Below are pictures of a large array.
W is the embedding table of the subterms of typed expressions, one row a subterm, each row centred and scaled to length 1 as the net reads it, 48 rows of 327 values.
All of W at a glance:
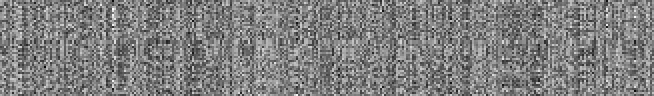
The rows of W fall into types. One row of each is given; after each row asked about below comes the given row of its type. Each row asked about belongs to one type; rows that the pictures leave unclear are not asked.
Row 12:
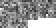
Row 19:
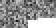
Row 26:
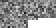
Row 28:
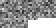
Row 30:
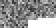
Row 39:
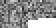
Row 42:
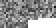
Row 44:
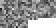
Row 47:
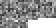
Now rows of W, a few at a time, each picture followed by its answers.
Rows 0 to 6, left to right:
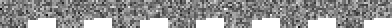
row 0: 47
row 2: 44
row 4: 12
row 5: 19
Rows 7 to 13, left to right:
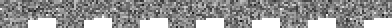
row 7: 28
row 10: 26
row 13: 19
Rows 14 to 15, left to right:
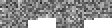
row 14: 28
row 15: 42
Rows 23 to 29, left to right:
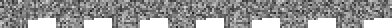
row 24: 26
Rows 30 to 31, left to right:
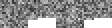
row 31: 42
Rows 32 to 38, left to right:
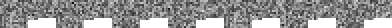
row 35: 44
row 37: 44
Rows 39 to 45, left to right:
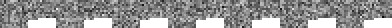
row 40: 28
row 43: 19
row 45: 39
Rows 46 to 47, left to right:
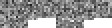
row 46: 30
